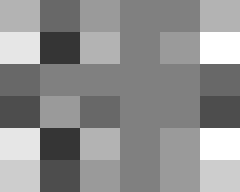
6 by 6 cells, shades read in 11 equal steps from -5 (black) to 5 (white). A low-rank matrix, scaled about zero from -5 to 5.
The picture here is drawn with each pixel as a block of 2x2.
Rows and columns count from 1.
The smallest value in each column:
-2 -3 -1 0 0 -2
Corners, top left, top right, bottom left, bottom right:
2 2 3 3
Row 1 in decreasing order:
2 2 1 0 0 -1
